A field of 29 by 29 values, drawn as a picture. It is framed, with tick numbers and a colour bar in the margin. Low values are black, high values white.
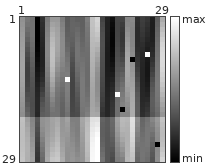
Streaks run downward. Six lone cells stand out: three far higher and three far lower than their neighbours. A horizontal seam about 70% of the way down splits the table, and the bottom part is higher. Upright stripes repeat 4 times across the table.
